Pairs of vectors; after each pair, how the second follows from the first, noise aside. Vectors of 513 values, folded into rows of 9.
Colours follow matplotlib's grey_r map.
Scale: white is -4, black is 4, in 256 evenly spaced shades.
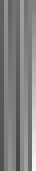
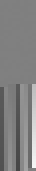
partly zeroed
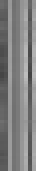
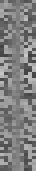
sign-scrambled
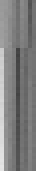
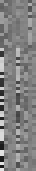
sign-scrambled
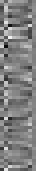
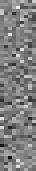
shuffled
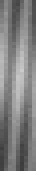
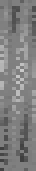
partly zeroed
